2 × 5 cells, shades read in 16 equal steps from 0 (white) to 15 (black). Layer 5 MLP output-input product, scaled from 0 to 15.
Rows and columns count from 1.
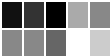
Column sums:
21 19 24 5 10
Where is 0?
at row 2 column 4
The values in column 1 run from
7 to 14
